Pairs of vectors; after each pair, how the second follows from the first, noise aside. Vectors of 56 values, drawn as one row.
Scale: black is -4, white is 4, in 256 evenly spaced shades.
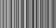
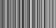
reversed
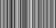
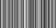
reversed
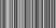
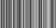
reversed
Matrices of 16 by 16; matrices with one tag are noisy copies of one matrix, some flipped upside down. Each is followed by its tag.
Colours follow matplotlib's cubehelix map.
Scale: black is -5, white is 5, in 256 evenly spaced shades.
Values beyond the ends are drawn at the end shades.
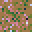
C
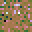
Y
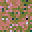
C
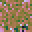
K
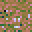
Y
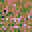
Y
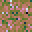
C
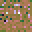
Y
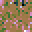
K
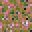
C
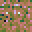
Y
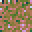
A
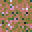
C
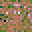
Y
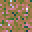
C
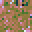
K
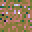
Y
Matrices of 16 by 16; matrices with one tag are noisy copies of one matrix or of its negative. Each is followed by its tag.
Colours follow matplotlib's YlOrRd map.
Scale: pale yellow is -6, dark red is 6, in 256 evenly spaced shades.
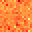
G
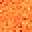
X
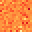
X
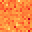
G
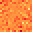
X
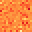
X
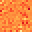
X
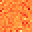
X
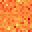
G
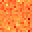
G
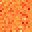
X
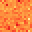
G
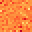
X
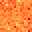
G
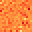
X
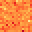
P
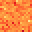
P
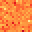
P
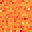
X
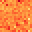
G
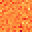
X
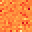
X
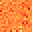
X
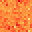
G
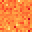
G
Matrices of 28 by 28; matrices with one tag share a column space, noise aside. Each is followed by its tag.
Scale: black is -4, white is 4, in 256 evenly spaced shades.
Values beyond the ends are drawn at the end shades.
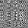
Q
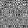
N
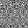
N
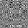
N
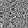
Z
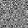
N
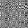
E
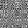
N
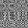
Q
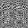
E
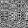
Q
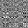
Z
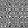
Z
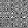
Z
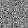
Z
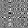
Z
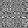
Z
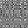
N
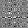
Z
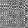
E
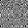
N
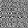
Z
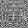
Q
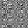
N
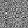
Z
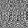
Q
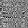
Z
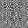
E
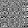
Z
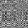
Q
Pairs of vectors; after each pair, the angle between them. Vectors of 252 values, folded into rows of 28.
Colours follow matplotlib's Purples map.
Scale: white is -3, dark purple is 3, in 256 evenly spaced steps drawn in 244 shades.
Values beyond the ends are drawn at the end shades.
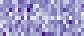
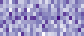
nearly opposite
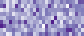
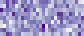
nearly opposite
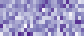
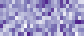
nearly parallel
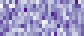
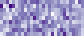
nearly opposite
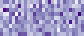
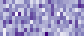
partly aligned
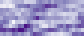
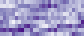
nearly parallel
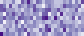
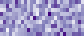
partly opposed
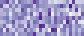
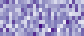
nearly parallel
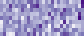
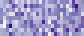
orthogonal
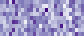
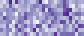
partly opposed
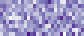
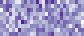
orthogonal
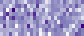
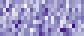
partly opposed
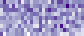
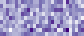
orthogonal
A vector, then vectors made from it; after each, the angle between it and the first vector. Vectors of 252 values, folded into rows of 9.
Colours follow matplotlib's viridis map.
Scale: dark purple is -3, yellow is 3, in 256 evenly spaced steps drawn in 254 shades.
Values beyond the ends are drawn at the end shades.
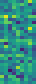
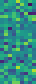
partly aligned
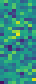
orthogonal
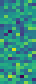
partly aligned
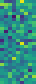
orthogonal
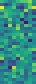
orthogonal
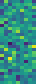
orthogonal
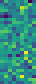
partly opposed
